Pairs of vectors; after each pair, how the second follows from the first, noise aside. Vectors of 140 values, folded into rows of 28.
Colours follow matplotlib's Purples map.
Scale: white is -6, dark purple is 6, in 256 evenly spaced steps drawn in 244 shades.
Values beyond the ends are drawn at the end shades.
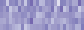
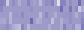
partly zeroed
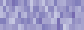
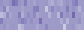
partly zeroed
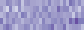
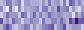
scaled up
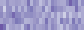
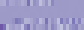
partly zeroed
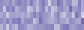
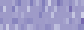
partly zeroed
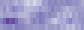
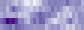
scaled up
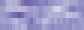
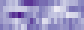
scaled up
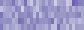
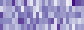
scaled up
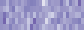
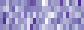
scaled up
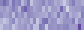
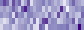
scaled up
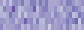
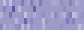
partly zeroed
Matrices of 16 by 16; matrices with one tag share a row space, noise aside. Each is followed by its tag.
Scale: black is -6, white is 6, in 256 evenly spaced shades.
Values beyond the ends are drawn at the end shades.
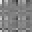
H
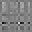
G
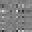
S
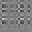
G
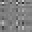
S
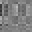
H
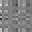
H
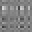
G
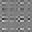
G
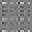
G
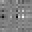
S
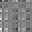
H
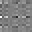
H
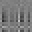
G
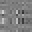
S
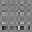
G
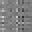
S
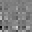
H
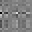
H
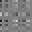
H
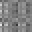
H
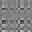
G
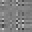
S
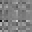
H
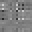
S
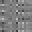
S
